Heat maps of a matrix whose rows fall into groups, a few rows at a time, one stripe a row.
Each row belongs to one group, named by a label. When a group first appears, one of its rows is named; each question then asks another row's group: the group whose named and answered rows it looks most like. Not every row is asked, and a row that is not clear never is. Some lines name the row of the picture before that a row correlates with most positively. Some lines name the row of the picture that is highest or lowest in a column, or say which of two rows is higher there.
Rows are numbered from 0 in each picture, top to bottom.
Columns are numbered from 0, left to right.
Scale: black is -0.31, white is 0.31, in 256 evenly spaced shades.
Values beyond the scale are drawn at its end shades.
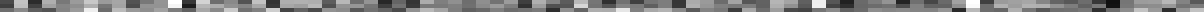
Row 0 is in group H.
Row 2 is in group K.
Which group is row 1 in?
H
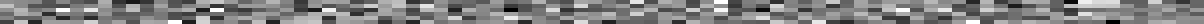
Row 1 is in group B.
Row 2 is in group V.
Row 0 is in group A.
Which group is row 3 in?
A
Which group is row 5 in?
H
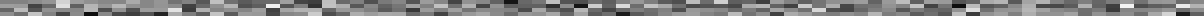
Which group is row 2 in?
H
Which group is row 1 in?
K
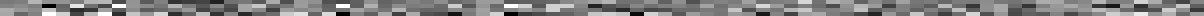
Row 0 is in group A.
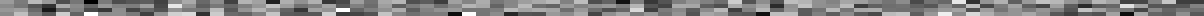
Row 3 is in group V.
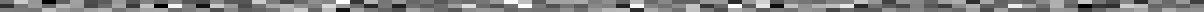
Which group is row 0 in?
A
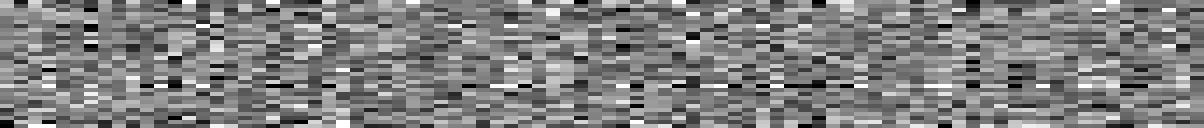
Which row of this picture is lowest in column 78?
26
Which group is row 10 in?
V
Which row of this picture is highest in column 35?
21
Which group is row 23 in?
V
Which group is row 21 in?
B
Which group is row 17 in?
A
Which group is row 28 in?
A
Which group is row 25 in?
K
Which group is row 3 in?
V
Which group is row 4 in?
V
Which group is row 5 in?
V
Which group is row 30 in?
A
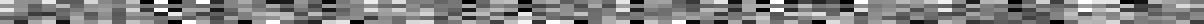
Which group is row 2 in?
B
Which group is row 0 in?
B
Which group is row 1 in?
K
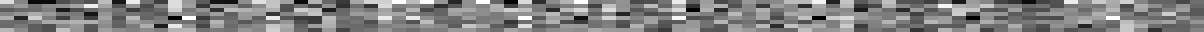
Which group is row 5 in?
V
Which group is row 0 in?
B
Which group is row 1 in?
V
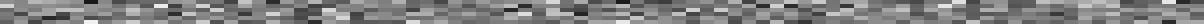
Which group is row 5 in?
K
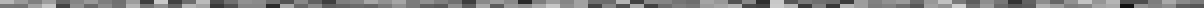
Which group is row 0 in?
B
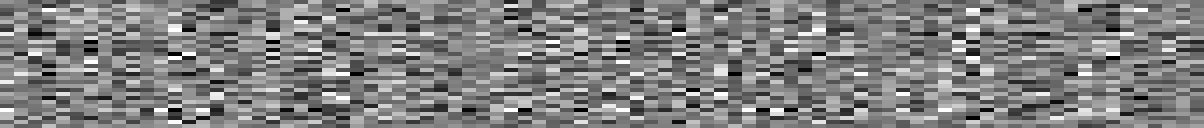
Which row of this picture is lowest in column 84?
12
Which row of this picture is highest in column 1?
18
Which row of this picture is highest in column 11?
27
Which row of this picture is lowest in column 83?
15
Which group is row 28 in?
B
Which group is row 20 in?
B
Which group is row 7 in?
H
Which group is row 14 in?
H
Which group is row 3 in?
H
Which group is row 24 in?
A
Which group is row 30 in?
H
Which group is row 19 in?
K
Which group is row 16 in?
A
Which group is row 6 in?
H
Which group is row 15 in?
K
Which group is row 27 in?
B
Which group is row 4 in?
V
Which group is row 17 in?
V
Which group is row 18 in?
A
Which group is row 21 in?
V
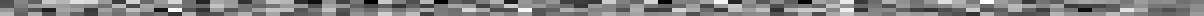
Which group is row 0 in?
V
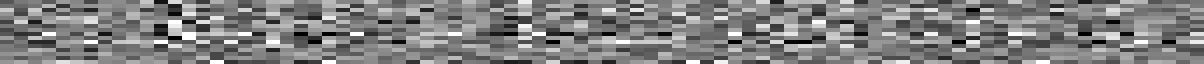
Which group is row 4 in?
V
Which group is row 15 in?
V
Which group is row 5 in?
H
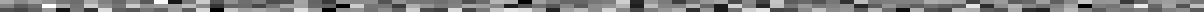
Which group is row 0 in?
B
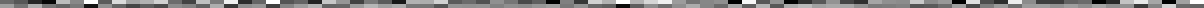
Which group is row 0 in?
K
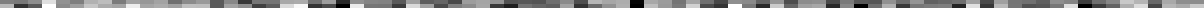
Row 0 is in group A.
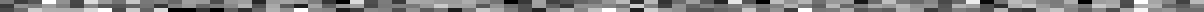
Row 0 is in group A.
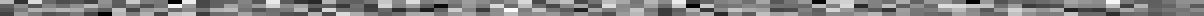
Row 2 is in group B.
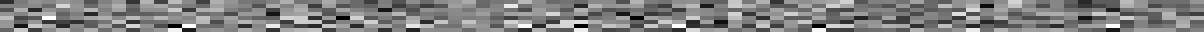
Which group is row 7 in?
H
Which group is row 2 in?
H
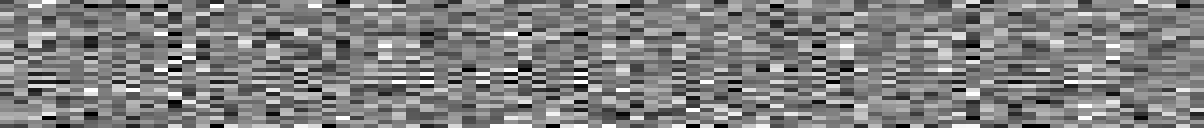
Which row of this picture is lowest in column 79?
23
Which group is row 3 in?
B
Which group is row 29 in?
A
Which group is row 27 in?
V
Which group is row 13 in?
V
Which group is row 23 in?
H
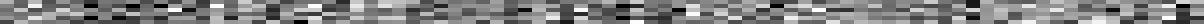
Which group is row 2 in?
H
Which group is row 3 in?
V
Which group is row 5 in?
A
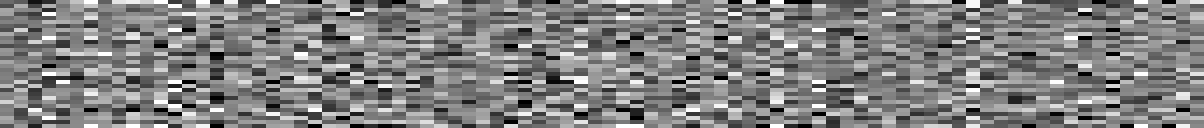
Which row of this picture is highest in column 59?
28
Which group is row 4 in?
K
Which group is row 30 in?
B
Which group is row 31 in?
K
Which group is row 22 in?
H
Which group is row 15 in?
B
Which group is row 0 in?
K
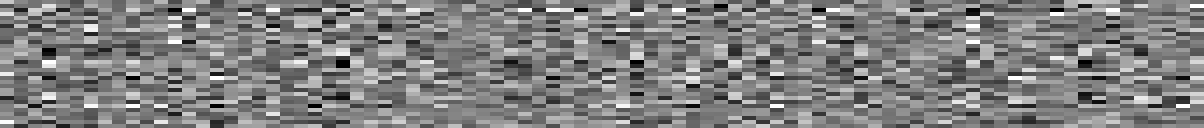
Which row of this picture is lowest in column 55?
19
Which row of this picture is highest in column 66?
3
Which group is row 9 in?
V
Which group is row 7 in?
K
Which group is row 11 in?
A
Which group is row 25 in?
K
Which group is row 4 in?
H
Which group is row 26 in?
K
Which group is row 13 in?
A
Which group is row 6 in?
H
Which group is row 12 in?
A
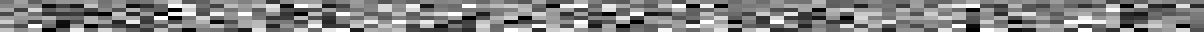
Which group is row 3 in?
A
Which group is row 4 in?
B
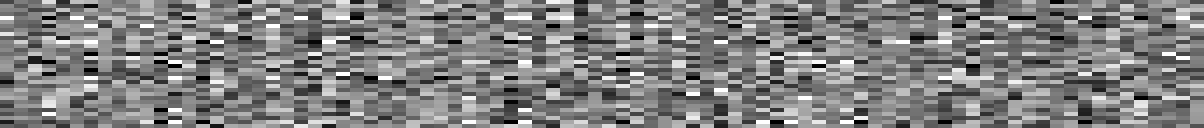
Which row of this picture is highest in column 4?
10
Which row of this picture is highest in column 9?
14
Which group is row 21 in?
K
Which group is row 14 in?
K
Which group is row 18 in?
A
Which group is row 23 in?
V
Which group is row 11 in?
K
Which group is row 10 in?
V
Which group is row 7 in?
V
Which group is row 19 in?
V
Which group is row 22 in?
V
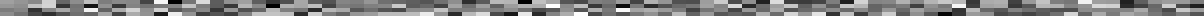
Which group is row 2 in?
K
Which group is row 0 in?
B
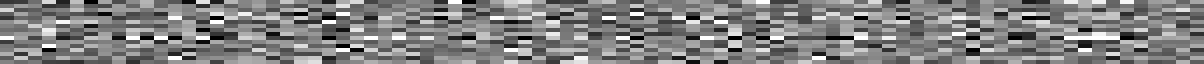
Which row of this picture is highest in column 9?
9
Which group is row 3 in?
A
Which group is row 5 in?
V
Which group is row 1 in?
A
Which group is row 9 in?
B
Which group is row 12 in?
A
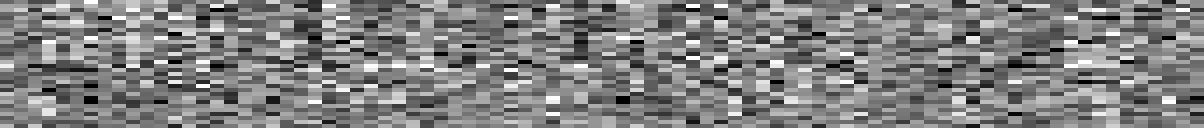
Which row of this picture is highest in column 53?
11
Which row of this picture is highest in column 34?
16
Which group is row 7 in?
A
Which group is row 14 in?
V
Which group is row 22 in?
A
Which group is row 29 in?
V
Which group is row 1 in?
V
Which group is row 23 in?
B
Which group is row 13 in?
V
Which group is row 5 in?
V
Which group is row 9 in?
K
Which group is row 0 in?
K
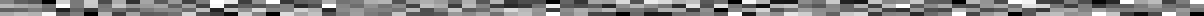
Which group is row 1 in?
V
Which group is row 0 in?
K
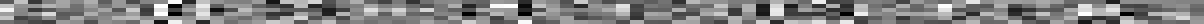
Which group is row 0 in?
H
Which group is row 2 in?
B
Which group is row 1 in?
B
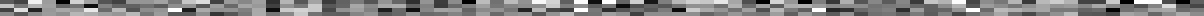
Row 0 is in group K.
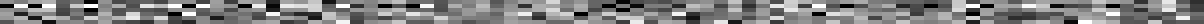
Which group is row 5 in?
A
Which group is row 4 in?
K
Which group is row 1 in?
H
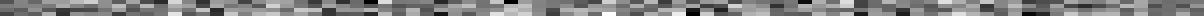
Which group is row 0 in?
V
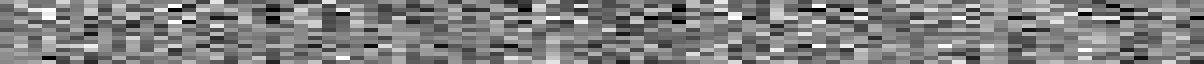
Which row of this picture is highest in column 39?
4
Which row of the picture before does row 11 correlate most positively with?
0
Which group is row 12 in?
B
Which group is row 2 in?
B
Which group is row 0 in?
V
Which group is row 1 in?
H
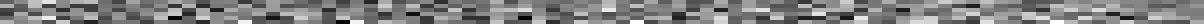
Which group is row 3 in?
H
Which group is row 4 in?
B
